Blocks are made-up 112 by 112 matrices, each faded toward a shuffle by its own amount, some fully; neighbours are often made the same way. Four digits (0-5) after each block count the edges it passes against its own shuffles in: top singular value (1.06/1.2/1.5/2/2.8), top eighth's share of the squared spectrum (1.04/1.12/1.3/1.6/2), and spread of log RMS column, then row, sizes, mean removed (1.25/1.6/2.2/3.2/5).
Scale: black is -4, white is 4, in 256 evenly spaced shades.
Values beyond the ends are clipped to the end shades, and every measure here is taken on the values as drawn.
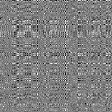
5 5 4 4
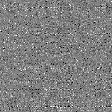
4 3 1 2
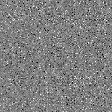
4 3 1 2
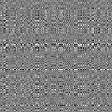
5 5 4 4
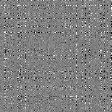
3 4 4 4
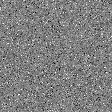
0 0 0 0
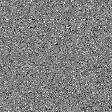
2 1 0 2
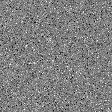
0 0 0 0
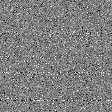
2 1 0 2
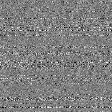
2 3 0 4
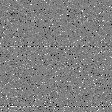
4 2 0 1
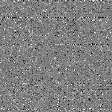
3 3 1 2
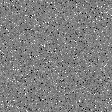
0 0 0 0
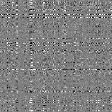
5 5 3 4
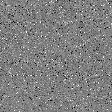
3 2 0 1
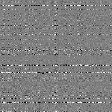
4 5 2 4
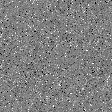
1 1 0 0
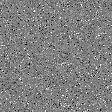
2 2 0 1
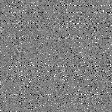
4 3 2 3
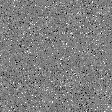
2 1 0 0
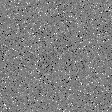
0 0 0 0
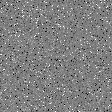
0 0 0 0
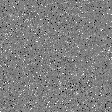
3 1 0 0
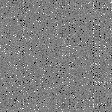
4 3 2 1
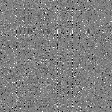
4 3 2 1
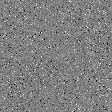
2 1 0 0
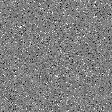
3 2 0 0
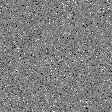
2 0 0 0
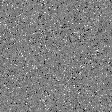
0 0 0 0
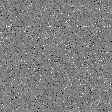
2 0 0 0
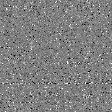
2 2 1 2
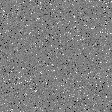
0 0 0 0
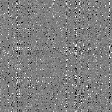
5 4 3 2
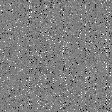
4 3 2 0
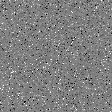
1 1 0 0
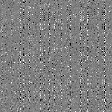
5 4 4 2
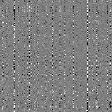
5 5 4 1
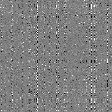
5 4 3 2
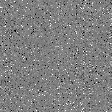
3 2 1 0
